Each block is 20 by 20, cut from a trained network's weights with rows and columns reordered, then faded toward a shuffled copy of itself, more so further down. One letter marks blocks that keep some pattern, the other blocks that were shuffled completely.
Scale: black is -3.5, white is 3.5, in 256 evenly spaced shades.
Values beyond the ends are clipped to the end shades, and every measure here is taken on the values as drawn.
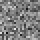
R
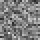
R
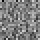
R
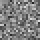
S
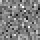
S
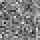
S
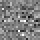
R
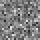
S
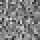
R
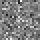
S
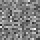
R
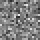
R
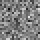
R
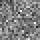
S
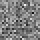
R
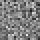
R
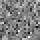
S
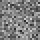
S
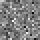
S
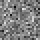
S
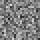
S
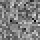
R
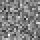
S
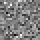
S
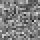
S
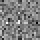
R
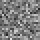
R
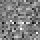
R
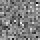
S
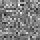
R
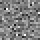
S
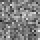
R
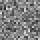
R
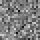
S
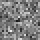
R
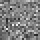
S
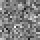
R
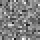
S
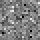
S
